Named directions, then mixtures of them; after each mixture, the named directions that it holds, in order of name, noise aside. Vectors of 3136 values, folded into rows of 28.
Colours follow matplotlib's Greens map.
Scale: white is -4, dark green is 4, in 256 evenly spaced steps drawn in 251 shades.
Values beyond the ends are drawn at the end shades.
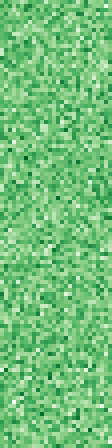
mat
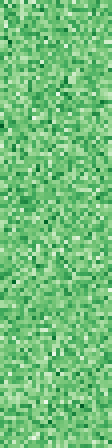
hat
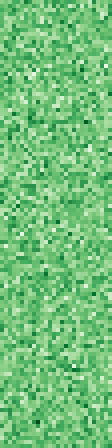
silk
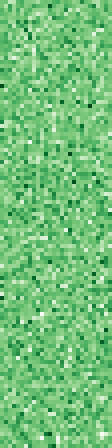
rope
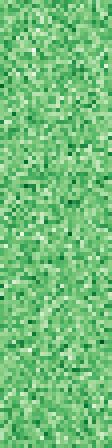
rope, silk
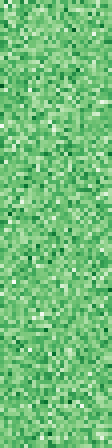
hat, rope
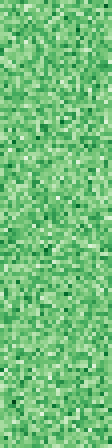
mat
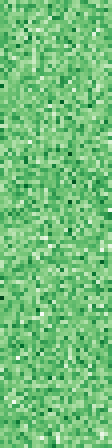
mat, rope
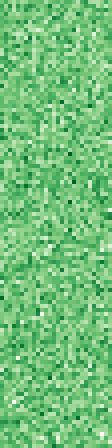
mat, rope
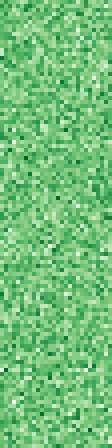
mat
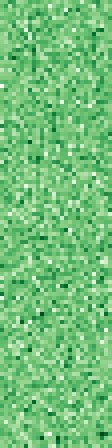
rope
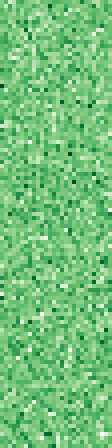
rope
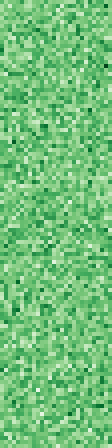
mat, silk
